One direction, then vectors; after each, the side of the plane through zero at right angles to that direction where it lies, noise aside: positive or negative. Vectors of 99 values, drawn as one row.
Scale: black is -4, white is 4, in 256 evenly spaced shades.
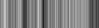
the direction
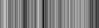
positive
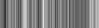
negative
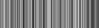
positive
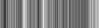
negative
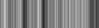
positive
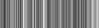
negative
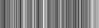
negative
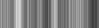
positive
